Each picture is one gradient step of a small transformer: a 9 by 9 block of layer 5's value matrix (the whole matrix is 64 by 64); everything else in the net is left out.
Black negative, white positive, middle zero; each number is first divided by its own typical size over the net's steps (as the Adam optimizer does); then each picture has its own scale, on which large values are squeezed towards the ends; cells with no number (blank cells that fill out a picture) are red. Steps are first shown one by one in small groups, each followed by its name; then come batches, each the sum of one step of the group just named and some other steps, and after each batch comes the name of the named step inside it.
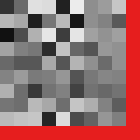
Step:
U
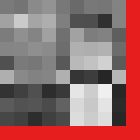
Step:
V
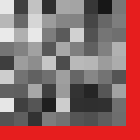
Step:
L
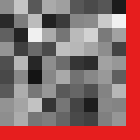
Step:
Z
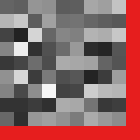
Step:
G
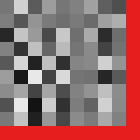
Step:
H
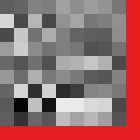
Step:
H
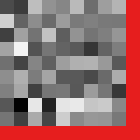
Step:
U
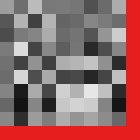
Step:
G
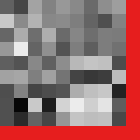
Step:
V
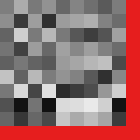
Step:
H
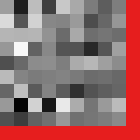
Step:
L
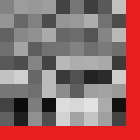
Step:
G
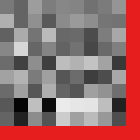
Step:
G
